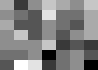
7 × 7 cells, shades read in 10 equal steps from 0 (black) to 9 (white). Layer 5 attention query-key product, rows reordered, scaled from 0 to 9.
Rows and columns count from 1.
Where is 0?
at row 6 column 4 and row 7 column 7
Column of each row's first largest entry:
4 4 1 2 4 3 2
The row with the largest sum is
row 1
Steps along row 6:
same up down up up down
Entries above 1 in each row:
7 7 7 7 7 6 6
